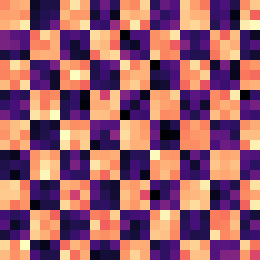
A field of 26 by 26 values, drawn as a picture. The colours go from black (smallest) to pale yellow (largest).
The histogram has two humps. No overall slope runs across the table. A checkerboard runs through the table.
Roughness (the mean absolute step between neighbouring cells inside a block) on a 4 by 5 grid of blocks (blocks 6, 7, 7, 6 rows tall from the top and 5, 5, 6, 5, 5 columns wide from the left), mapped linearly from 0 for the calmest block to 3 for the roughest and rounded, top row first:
0 2 1 0 1 / 1 3 2 1 1 / 1 3 2 1 1 / 2 3 2 1 1
